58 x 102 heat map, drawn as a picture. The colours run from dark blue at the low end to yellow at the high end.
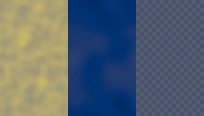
It is made of 1 by 3 panels. Panel 1,1: high, blotchy, faint in contrast. Panel 1,2: very low, smooth, faint in contrast. Panel 1,3: low, checkered, faint in contrast.
